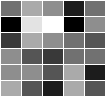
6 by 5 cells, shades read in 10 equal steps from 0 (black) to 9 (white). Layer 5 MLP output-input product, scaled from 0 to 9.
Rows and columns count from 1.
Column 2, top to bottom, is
6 8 6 3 5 3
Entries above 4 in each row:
2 3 2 1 3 2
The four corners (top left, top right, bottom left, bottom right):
4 4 6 3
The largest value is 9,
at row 2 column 3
